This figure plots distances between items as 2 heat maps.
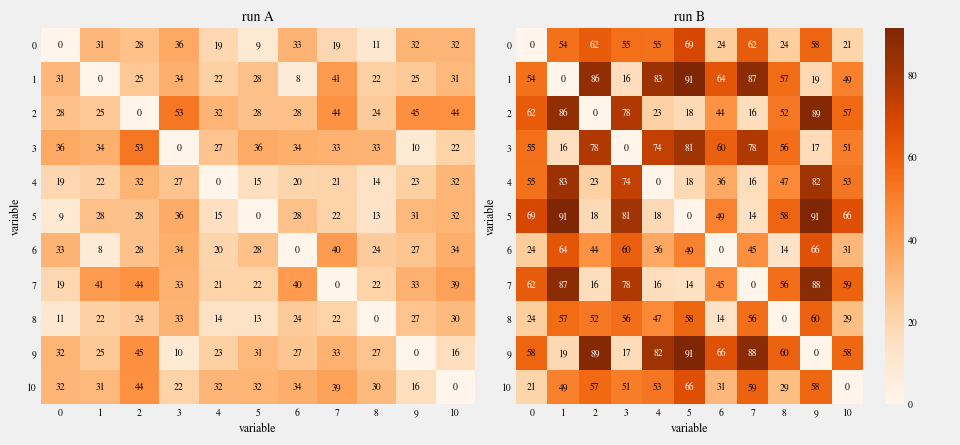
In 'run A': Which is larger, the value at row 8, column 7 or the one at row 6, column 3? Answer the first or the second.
the second
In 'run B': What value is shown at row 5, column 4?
18
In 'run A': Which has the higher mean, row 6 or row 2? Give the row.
2
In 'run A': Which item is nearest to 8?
0
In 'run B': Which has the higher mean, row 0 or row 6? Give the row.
0
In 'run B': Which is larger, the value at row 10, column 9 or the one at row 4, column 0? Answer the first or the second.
the first
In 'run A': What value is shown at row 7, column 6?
40
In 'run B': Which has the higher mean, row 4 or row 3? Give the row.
3
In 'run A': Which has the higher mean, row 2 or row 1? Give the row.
2
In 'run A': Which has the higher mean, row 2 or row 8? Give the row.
2
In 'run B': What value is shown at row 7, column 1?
87
